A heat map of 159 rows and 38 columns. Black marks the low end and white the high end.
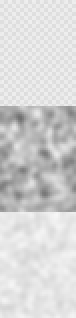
The table splits into 3 rows of 1 panel. Panel 1,1: very high, checkered, faint in contrast. Panel 2,1: high, blotchy. Panel 3,1: very high, blotchy, faint in contrast.
